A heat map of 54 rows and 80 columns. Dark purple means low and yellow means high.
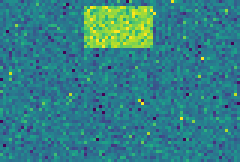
The ninth with the highest average is the top middle. The values are skewed, with a long tail toward high values. In the top middle lies a patch that is higher than the rest.
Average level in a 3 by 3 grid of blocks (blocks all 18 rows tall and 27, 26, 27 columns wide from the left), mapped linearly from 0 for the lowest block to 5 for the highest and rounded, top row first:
0 5 0 | 0 0 0 | 0 0 0
